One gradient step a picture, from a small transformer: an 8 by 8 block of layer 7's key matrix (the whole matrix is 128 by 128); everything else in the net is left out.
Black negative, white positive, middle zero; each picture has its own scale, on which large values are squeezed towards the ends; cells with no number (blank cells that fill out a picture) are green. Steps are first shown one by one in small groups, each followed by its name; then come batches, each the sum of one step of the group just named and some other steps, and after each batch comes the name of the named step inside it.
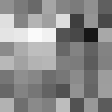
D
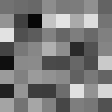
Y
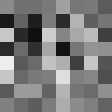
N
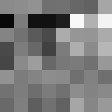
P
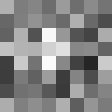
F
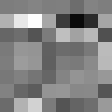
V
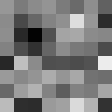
P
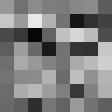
V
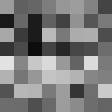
N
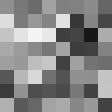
D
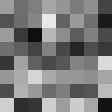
N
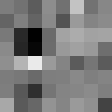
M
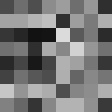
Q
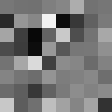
M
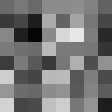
M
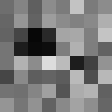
M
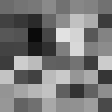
M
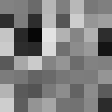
M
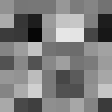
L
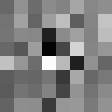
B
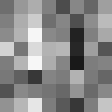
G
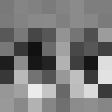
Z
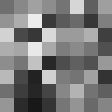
G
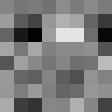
L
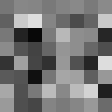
Z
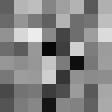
B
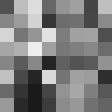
G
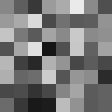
B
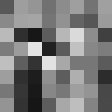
B
